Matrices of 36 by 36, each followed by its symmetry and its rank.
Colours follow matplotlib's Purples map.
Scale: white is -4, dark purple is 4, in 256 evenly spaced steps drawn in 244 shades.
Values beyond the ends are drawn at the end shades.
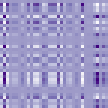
neither, rank one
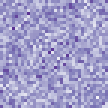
symmetric, full rank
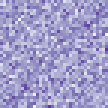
symmetric, full rank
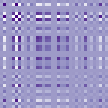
symmetric, rank one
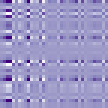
neither, rank one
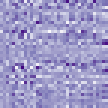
neither, rank five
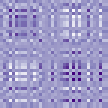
symmetric, rank two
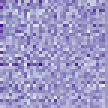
neither, rank five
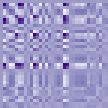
symmetric, rank two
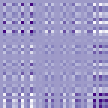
symmetric, rank one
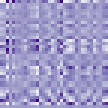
neither, rank two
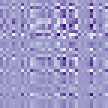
neither, rank two
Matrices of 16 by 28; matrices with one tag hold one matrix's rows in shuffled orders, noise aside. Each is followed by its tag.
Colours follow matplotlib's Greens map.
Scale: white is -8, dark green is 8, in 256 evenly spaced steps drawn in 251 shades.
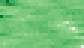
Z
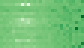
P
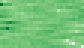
Z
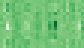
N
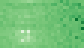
P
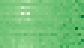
P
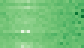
P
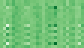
N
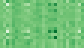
N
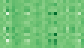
N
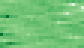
Z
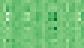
N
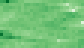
Z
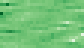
Z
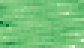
Z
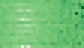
P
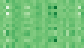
N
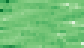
Z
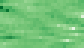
Z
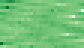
Z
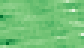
Z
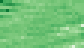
Z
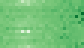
P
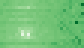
P
